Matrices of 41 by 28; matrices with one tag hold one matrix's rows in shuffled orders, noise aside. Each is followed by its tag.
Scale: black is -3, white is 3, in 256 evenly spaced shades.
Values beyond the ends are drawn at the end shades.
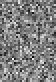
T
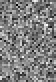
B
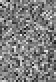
B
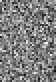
B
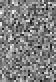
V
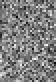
B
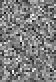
T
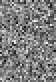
B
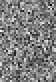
V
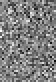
V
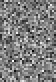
T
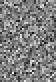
T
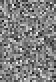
T
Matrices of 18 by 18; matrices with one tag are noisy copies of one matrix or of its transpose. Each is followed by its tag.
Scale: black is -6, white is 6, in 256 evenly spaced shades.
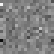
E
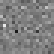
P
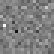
P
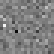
P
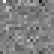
E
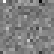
E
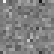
E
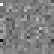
E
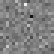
P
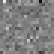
E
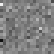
E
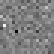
P
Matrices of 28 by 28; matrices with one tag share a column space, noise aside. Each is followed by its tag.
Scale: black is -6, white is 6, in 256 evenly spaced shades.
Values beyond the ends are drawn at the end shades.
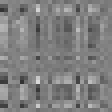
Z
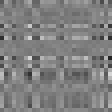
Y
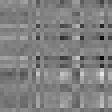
Y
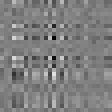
Y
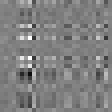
Y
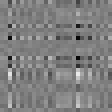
Y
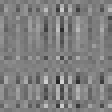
Z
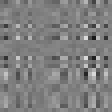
Y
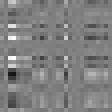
Y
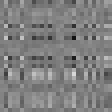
Y
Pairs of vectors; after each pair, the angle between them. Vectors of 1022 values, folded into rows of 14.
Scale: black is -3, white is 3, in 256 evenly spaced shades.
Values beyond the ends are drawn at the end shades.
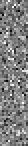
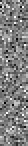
orthogonal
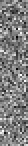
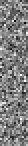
partly aligned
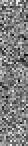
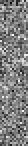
nearly opposite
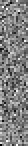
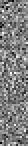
partly opposed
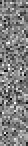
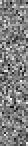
nearly opposite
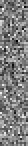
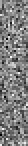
partly opposed
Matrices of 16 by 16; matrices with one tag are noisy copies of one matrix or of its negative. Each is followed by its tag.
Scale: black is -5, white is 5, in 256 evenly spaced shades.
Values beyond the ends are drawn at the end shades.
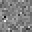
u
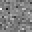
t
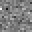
t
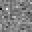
t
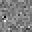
u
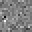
u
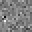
u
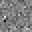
u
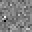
u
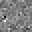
u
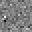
u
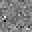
u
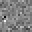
u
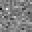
t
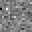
t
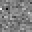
t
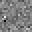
u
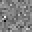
u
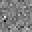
u
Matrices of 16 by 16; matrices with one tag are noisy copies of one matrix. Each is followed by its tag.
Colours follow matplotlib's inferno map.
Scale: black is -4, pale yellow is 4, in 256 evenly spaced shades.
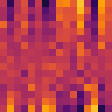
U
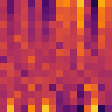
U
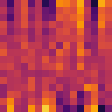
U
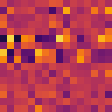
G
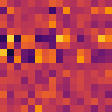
G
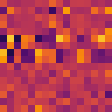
G
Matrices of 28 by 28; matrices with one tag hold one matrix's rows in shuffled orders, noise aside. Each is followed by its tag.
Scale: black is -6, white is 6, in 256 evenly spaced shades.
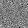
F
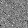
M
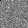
M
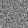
F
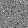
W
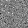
M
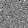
F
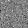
M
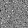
M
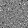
F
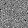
M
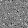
W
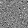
F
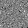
F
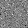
M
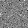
F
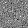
W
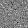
W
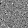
M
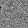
M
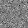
F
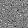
W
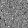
M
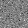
F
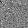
M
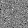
M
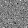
W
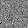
M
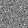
F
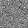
F
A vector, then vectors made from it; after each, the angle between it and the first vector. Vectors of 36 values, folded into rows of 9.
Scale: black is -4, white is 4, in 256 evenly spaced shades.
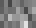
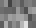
nearly parallel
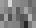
nearly opposite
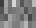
partly aligned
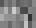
partly aligned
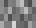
partly opposed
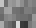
partly opposed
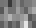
nearly parallel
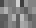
partly aligned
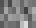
nearly parallel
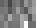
nearly parallel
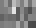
orthogonal
